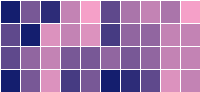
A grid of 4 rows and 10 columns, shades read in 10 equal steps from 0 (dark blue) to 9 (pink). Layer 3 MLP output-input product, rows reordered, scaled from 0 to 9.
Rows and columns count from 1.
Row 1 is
0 4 1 7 9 3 6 7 6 9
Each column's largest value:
3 5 8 7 9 5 6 7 8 9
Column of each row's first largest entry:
5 3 3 3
